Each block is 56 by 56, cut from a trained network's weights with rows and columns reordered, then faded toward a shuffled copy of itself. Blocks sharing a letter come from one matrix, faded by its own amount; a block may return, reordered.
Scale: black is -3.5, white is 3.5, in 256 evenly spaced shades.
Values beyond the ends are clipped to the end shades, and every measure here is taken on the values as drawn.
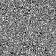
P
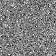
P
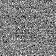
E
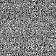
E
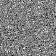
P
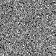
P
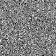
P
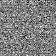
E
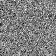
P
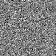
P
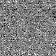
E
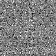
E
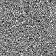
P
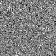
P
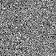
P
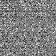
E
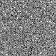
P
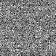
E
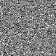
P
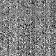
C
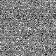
E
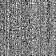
C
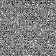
E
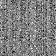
C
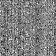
C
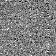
E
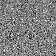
P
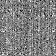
C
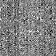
C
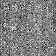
C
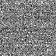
E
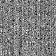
C
